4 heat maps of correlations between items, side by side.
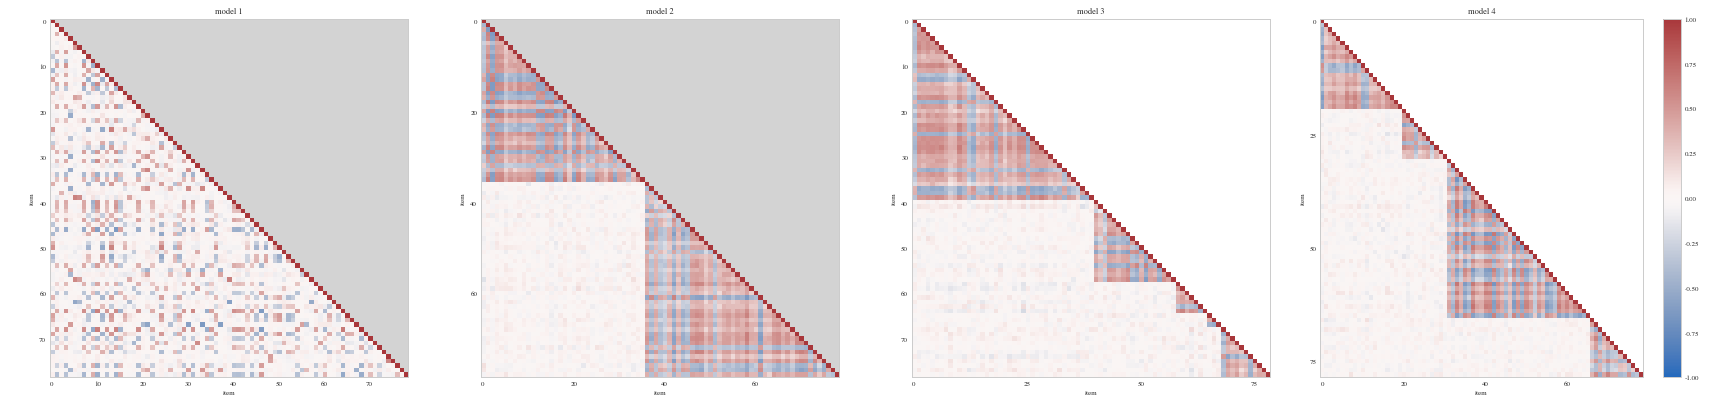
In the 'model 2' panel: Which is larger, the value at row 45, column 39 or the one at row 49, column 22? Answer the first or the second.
the first
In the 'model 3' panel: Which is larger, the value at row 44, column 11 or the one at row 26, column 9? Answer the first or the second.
the second
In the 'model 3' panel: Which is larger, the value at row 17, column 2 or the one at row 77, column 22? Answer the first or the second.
the first
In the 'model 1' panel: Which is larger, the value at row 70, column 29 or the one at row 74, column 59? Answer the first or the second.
the second
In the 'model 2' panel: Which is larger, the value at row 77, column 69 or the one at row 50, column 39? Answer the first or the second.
the second
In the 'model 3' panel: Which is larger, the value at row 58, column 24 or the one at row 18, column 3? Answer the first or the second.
the first
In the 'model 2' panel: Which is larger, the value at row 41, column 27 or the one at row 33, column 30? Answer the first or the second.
the second
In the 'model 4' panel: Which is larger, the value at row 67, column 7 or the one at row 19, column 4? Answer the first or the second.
the second
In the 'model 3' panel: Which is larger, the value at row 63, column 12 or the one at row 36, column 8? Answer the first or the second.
the second
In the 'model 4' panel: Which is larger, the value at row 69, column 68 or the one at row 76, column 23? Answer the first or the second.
the second
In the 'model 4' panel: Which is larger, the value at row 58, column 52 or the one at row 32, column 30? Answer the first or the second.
the second
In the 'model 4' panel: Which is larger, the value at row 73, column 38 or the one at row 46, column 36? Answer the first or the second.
the first
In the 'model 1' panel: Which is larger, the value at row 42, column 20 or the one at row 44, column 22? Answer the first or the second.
the second
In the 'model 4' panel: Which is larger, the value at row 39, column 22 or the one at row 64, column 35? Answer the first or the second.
the first
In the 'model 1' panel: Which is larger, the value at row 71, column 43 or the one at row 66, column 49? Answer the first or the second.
the second
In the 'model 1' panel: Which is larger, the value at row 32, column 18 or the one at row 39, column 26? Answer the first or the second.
the second
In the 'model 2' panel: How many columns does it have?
79
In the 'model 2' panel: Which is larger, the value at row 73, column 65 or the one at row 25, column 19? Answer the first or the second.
the first
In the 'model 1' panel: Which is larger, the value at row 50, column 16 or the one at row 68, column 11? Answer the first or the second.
the first
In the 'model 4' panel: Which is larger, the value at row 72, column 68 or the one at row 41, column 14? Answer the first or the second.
the second
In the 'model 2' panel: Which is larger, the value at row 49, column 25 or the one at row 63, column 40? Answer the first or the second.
the first
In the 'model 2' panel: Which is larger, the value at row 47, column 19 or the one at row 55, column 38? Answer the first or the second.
the second
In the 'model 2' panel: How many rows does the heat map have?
79
